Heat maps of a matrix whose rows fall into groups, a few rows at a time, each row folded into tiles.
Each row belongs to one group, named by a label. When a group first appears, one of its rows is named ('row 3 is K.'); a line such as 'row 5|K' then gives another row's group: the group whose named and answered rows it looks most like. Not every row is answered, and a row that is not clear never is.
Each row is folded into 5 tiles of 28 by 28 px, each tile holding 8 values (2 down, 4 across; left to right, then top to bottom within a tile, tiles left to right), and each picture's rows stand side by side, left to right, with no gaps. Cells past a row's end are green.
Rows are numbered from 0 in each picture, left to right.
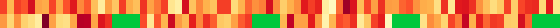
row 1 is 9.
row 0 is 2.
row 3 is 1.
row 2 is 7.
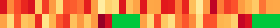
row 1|2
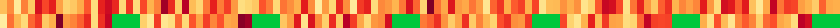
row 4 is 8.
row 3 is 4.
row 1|2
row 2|9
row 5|2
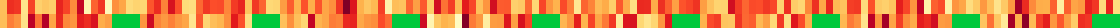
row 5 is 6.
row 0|4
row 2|7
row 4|9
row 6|4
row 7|1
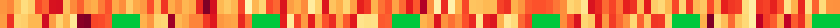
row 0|8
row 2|9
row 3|9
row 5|7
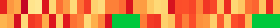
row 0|9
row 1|6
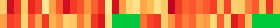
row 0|4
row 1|6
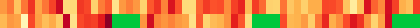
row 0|8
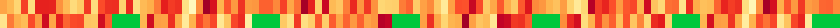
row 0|1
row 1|7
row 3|8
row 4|6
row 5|7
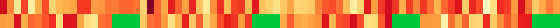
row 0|9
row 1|4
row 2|1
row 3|8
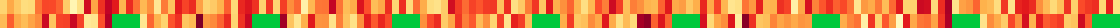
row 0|1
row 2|8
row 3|6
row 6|8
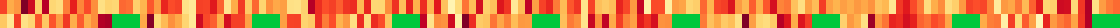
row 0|2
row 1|7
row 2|6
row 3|9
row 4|4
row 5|2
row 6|7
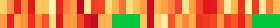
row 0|4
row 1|7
